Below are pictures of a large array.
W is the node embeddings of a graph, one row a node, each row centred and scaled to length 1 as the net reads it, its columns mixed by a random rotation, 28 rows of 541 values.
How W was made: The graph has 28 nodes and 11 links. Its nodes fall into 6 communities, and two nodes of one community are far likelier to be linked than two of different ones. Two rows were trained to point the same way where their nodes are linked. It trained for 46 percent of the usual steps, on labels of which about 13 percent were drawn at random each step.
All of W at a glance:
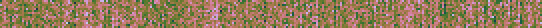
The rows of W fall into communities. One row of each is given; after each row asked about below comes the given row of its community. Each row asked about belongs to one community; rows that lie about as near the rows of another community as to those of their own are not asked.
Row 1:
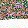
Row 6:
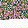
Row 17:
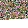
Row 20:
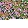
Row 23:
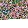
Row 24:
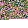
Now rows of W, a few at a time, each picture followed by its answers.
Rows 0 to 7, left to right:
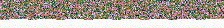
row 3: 17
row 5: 23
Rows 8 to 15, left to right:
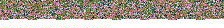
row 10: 24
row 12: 1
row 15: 24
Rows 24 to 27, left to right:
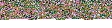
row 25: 6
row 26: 20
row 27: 6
